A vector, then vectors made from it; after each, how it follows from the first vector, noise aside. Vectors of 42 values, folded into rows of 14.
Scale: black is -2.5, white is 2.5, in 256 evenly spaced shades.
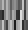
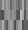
shrunk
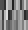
reversed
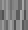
shrunk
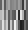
sign-scrambled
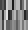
reversed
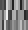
reversed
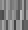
shrunk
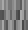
shrunk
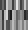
reversed
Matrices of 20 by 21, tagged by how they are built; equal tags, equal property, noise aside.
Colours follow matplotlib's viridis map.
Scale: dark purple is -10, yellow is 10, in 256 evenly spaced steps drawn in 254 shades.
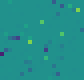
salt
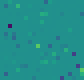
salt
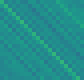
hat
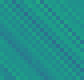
hat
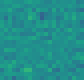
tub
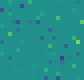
salt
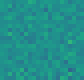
tub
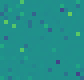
salt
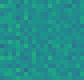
tub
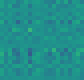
tub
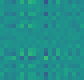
tub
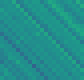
hat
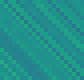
hat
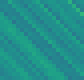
hat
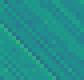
hat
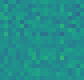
tub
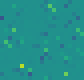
salt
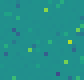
salt
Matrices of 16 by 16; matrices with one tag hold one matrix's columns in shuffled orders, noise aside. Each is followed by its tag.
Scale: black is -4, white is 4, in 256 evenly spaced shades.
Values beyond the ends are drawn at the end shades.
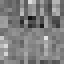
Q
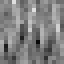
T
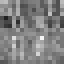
Q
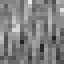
T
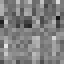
Q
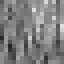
T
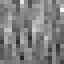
T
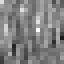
T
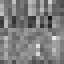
Q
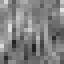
T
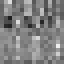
Q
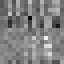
Q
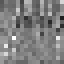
Q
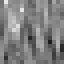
T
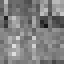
Q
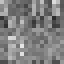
Q
